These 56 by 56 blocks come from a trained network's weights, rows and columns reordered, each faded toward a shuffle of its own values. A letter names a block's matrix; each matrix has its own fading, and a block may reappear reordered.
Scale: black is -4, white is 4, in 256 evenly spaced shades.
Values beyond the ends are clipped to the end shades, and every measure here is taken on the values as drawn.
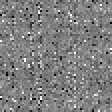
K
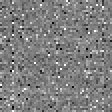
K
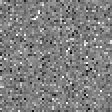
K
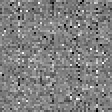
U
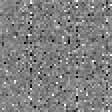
K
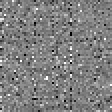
U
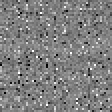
K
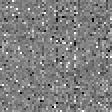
K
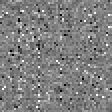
K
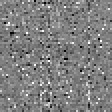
K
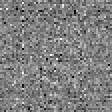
U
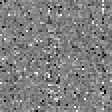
K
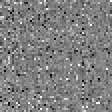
K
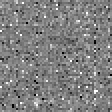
K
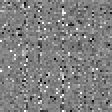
K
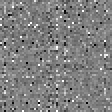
K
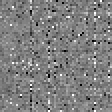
U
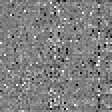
U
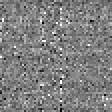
U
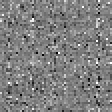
U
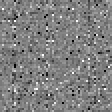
K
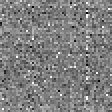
U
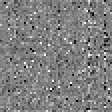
K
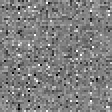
U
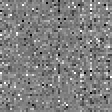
K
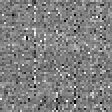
U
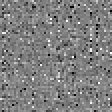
K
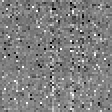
K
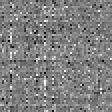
U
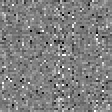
K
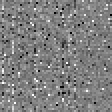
K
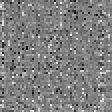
U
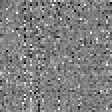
U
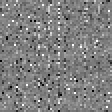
K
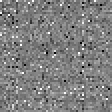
K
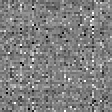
U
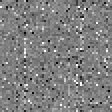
K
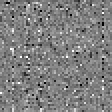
U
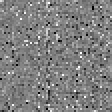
K
